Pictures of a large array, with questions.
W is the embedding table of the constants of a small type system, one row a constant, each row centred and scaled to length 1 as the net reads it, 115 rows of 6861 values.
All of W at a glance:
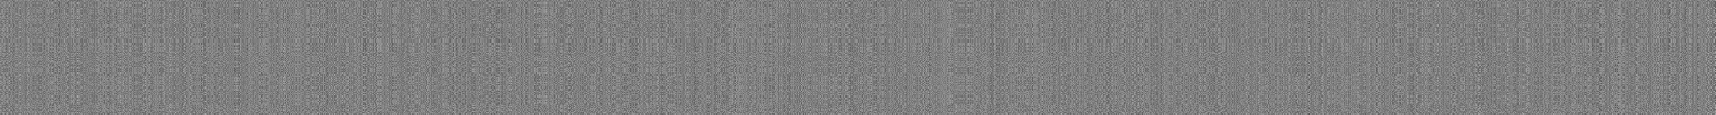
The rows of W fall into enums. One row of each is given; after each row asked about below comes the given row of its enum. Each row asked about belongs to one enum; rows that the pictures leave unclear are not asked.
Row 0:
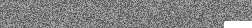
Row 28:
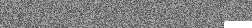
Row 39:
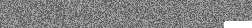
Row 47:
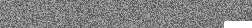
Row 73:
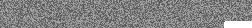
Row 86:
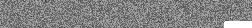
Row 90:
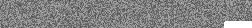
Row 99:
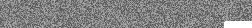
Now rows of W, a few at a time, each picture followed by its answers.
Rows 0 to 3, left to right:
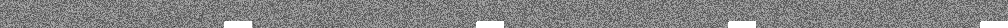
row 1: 90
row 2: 73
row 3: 73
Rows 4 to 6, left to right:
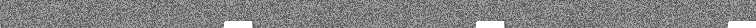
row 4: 90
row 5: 90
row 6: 90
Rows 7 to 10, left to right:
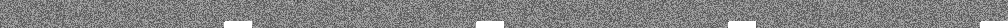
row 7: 39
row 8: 86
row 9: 73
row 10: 39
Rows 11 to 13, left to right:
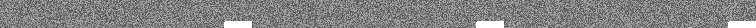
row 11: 73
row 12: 39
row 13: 99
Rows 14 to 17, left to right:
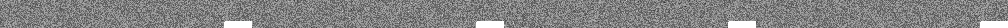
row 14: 99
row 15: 86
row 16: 28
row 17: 99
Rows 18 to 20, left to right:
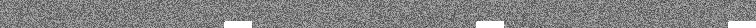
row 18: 73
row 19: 0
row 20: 28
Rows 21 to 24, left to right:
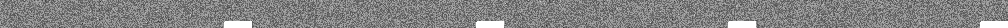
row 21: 86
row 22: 39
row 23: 86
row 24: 90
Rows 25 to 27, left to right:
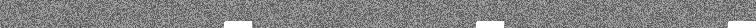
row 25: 90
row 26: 90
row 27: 86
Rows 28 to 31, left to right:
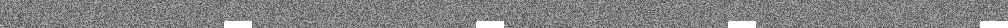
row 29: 73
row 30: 28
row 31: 86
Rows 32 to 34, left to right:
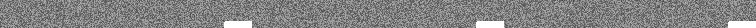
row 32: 39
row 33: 73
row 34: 90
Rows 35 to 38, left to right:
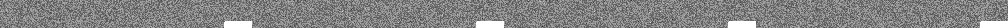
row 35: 73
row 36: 86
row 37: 86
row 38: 99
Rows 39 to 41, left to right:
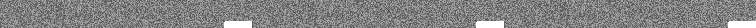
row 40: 39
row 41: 39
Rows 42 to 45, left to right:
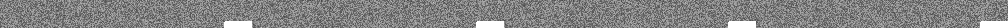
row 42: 39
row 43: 90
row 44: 90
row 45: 99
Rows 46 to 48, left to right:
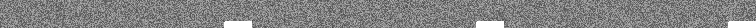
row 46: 39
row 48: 99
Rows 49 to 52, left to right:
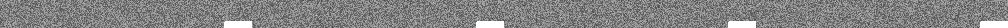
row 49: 99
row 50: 90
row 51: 47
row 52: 0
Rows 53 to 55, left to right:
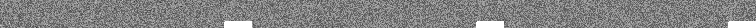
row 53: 28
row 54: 90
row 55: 99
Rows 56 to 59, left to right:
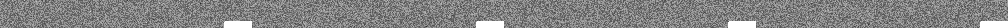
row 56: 86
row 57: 0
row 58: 73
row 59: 0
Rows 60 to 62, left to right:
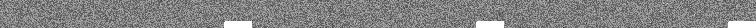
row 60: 73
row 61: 47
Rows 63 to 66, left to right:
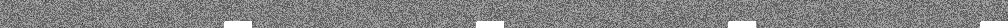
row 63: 86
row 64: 99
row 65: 0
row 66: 90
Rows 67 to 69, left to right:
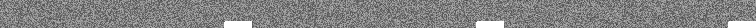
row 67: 73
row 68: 39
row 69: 0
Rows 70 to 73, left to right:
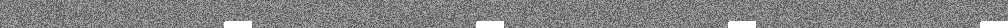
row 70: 39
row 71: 0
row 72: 73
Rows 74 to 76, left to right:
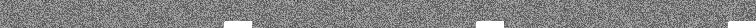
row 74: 86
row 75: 86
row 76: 99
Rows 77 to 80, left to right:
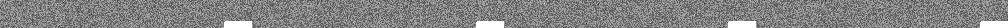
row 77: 47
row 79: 86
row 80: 90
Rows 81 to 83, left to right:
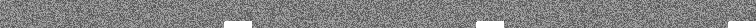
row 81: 47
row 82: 73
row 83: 47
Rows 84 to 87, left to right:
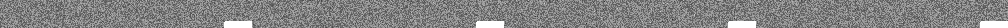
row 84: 39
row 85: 90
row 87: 86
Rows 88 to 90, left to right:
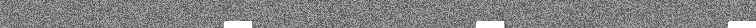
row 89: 47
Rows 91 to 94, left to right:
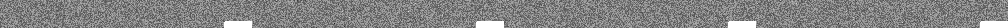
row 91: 39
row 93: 99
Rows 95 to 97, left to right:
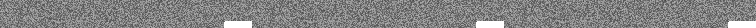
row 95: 73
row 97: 73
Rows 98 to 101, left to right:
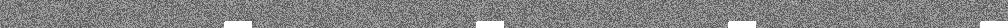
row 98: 90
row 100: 73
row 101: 86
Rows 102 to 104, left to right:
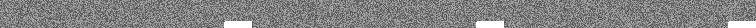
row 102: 73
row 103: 39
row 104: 99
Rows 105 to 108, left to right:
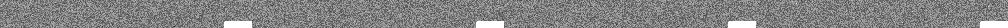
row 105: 0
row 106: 47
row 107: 0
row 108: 86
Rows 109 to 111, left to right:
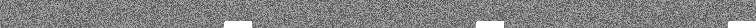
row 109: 90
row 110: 47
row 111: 0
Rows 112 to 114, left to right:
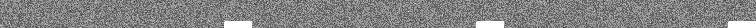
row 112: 28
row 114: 86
